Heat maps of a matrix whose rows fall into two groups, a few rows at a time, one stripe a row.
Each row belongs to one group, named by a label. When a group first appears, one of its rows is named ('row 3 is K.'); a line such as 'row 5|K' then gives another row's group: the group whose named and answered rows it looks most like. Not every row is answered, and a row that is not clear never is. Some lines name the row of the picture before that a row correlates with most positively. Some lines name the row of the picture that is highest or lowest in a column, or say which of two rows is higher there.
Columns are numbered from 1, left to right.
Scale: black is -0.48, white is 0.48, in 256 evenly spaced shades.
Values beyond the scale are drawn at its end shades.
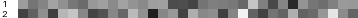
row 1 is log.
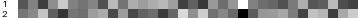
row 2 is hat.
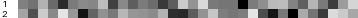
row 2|log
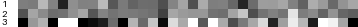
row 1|hat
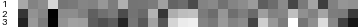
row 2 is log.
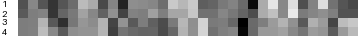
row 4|hat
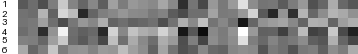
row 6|log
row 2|log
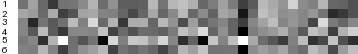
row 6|hat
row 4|hat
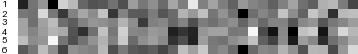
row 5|log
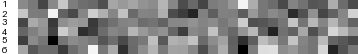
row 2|log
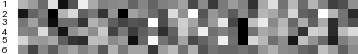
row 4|hat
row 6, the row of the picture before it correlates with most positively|6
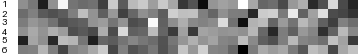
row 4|log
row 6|hat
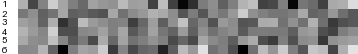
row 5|log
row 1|log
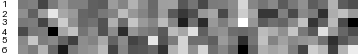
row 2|log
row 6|hat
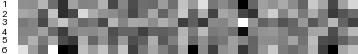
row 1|hat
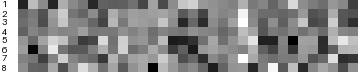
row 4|log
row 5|log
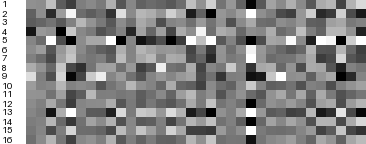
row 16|hat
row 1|hat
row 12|hat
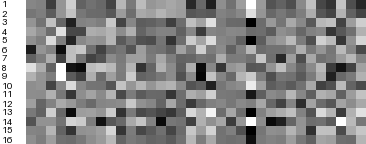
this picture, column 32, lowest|8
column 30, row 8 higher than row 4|Yes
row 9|log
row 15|hat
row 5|hat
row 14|log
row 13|hat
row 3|hat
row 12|log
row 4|log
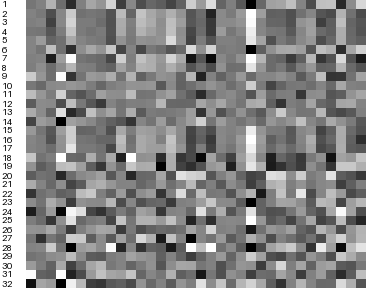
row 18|log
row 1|hat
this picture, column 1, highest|31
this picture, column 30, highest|28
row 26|hat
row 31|log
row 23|hat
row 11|log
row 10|log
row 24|log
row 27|log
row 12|log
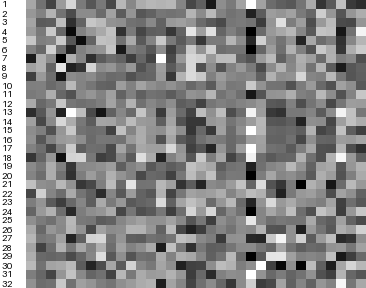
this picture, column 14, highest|7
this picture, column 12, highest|18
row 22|log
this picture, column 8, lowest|13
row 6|hat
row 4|hat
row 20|hat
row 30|log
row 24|hat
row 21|log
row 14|log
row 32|log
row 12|log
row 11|hat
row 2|hat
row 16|log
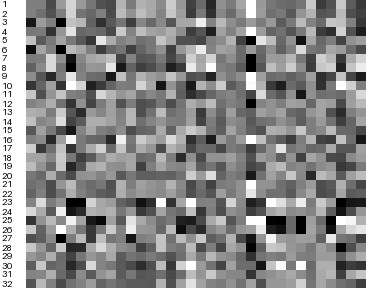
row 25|log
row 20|hat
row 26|log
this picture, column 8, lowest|25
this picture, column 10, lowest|8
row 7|hat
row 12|hat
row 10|log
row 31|hat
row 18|log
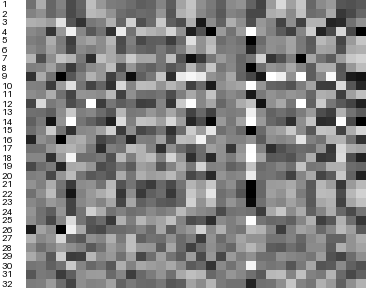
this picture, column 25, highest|9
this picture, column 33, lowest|9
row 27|log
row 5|hat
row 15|hat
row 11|hat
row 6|hat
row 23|hat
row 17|log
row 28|log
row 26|log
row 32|hat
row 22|hat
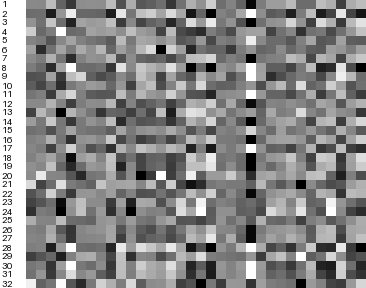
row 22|hat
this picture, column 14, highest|20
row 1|hat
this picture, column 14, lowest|6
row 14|hat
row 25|log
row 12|hat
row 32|log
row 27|hat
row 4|log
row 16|hat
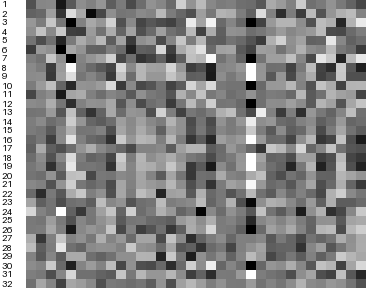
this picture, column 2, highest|4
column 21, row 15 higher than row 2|No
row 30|hat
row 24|log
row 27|log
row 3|hat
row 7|hat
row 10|hat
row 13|log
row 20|log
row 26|hat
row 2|log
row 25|hat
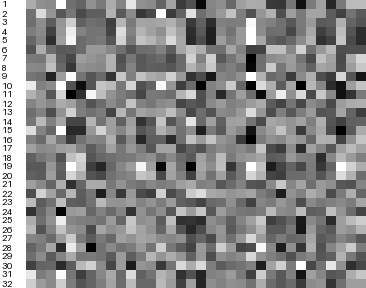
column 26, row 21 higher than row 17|Yes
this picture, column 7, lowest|28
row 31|log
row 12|log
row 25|log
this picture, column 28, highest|30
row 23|log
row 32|log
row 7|hat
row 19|log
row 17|log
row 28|log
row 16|hat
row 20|log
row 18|log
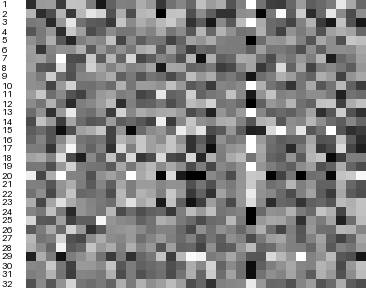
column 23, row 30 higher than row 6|No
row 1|log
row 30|hat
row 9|hat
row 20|log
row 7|log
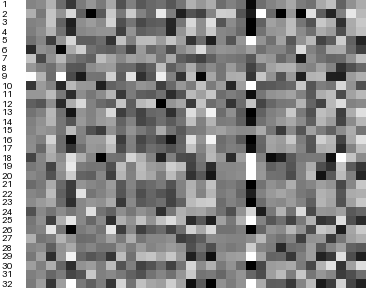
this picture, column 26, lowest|2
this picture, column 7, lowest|2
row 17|hat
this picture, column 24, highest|2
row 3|hat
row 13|hat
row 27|log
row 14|hat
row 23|hat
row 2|log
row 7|log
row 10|log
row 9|log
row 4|hat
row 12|log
